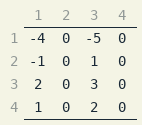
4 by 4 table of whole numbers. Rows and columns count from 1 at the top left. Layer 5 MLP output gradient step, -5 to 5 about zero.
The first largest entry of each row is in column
2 3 3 3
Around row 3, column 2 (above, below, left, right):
0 0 2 3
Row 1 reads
-4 0 -5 0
